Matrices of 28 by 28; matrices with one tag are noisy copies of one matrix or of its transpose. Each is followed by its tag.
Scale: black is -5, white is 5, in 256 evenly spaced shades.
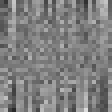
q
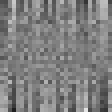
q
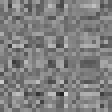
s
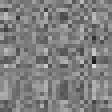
s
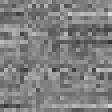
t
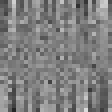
q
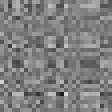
s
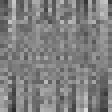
q
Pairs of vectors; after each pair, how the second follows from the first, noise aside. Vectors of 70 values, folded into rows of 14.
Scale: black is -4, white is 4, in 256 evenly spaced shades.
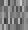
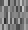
copied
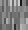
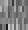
reversed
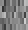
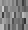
reversed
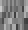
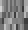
copied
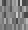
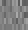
shrunk
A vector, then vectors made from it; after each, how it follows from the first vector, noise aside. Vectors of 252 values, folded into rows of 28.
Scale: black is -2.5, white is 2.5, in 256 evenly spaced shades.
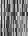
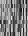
reversed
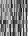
reversed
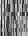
copied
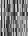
copied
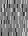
partly zeroed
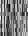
copied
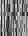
copied
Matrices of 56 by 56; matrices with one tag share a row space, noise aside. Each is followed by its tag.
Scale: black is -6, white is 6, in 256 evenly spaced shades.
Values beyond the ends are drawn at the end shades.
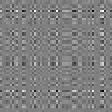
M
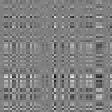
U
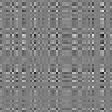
M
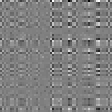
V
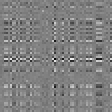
U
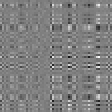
V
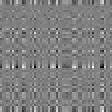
M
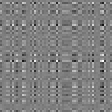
M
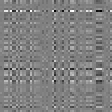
U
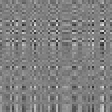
M
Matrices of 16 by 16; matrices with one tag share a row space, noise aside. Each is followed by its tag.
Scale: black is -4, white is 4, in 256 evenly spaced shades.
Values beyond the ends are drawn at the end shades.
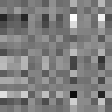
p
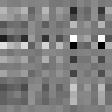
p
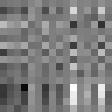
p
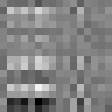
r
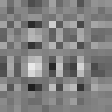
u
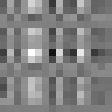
u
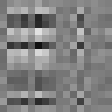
r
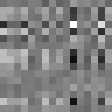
p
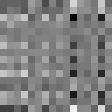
p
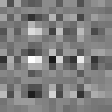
u
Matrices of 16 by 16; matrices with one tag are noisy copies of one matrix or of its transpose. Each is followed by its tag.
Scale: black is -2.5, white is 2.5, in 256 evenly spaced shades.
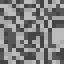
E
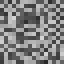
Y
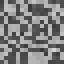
E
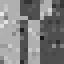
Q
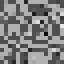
E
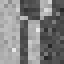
Q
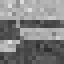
Q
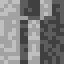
Q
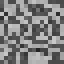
E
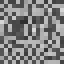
Y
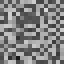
Y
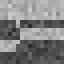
Q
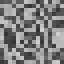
E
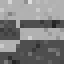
Q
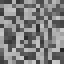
E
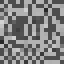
Y
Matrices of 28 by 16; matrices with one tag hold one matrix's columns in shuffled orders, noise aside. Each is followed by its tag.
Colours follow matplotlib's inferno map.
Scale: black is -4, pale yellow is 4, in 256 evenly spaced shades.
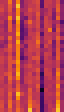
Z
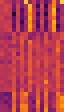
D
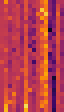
Z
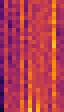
Z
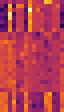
D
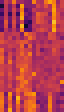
D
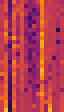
Z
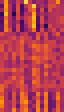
D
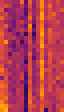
Z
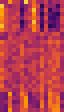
D
